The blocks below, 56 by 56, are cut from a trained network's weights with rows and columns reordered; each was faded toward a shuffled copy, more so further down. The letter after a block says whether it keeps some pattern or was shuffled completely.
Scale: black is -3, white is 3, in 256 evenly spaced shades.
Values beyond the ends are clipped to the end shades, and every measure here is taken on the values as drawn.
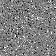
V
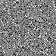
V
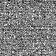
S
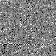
S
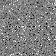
S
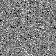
S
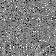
S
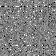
S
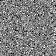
S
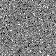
V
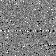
S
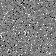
V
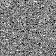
S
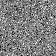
V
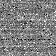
S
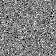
V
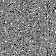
V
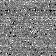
S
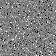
V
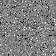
S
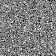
S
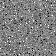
V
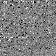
S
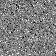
V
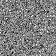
V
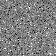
V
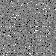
S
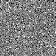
S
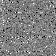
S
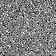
V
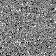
S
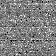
S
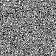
S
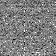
S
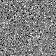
V
